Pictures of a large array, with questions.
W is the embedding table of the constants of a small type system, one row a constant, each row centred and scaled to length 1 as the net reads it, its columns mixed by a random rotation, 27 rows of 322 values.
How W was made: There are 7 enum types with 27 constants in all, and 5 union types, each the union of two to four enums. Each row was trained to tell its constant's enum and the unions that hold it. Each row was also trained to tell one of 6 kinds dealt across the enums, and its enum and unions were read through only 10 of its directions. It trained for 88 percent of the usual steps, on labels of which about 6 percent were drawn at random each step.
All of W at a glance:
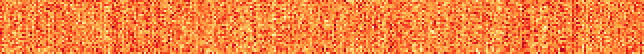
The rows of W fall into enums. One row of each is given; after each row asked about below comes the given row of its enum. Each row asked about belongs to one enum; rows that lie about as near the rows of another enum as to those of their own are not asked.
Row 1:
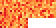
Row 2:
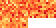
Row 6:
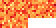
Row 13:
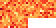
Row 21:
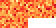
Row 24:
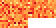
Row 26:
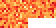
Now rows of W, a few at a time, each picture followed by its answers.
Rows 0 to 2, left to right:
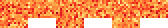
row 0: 24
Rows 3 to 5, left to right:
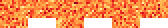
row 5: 24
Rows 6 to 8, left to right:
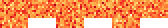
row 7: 1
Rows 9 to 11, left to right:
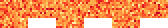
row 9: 13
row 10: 26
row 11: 21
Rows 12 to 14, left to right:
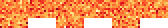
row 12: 26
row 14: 13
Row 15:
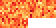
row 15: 1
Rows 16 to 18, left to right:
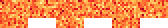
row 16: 1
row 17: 13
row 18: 1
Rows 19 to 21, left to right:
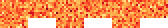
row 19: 24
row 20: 1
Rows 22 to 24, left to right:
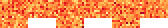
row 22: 24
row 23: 13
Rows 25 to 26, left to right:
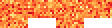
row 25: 24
